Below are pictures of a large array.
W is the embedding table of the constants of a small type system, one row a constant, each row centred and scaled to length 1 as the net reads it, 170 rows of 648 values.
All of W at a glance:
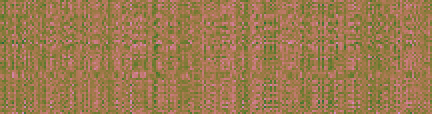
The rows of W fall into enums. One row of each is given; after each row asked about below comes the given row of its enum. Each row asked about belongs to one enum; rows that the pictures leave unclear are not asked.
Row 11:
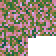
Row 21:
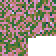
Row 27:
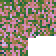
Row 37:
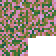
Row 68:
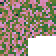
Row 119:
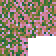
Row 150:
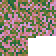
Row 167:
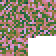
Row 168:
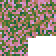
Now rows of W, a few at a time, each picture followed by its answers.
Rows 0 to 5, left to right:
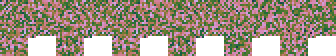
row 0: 167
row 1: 11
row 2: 167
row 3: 11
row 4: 21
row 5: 68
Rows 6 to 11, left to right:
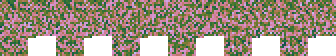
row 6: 150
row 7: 150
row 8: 37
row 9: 21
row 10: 11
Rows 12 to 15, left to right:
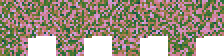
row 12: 119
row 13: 37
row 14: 167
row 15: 21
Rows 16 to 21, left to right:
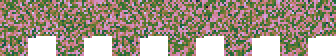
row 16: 11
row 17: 168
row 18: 11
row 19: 21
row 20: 37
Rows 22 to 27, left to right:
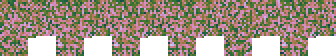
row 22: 150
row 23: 27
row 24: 27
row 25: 27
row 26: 37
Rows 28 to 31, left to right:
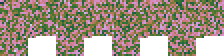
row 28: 68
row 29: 168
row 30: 168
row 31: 150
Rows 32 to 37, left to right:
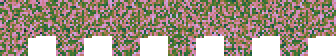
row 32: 68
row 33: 37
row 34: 37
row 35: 119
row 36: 27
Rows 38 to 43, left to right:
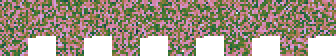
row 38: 37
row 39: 27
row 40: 68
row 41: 68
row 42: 21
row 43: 167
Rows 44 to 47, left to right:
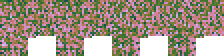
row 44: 27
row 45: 27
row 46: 119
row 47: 119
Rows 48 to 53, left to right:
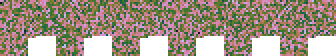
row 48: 68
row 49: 119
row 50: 150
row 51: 68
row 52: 168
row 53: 167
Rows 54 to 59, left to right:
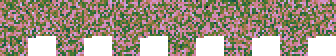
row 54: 11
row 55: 37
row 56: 168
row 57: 21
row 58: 27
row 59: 168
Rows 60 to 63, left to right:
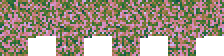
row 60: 150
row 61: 11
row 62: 11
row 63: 27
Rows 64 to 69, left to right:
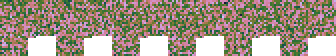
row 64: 27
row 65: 150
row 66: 168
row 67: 168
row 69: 37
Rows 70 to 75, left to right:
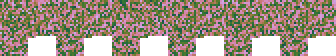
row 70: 168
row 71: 37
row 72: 150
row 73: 37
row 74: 168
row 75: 37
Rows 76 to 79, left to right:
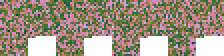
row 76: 68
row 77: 150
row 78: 168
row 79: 119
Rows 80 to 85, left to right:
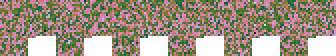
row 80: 68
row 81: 21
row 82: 11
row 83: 150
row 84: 68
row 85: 150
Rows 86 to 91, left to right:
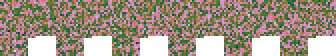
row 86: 68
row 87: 37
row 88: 119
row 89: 37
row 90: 21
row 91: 150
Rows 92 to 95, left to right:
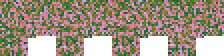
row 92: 119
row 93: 11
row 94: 11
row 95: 27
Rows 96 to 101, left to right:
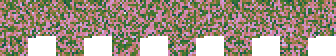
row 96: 11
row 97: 150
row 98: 21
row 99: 37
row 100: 150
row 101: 27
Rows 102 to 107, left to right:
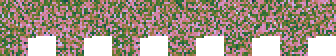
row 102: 119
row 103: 27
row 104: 119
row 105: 150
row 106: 21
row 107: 168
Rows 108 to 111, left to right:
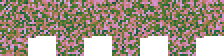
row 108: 167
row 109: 168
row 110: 68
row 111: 168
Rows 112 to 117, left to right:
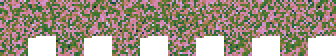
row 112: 68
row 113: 21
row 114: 68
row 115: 168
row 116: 21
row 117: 21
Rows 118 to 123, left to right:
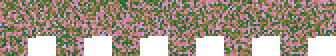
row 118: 11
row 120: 150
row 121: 168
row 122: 167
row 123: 168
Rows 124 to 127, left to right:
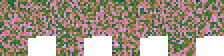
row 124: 150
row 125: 119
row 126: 27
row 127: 21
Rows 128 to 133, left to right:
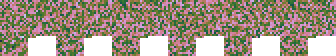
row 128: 21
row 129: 37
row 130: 150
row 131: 168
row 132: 11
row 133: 150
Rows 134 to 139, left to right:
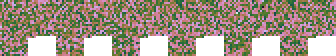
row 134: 168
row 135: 167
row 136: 119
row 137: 150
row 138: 21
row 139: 150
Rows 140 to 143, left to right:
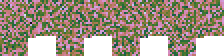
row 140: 21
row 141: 167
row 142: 11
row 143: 37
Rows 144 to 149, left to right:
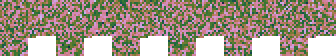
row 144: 37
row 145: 21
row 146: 150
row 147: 21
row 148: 27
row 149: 167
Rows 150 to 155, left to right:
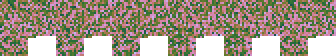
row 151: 37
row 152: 37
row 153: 119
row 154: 119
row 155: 150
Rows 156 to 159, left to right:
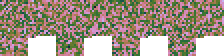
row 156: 167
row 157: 21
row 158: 27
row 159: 37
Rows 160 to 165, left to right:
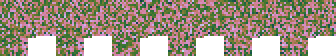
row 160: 119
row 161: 119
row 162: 21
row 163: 68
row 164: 27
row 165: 27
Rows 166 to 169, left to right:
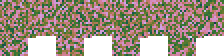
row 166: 37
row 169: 21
